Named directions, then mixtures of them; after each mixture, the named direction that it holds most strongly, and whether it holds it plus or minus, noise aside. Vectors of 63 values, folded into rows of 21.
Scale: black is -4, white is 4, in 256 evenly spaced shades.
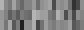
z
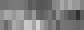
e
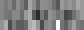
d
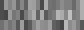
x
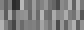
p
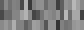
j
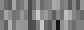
d, minus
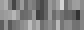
e, plus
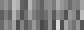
p, minus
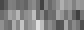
e, plus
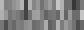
j, minus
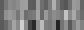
d, minus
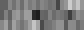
d, plus
